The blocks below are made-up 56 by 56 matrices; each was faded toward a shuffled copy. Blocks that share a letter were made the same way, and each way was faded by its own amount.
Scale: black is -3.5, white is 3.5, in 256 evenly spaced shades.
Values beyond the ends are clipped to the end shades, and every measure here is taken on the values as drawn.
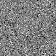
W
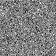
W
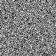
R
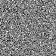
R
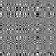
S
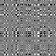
S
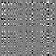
S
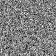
R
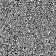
W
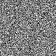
R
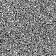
R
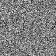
R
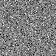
W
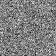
R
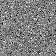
W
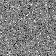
W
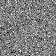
W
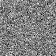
R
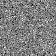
W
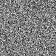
R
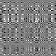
S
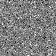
W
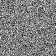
R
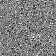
W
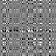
S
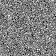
W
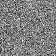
R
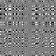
S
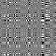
S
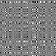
S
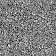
R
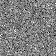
W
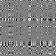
S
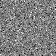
W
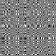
S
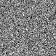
R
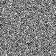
R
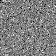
W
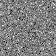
W
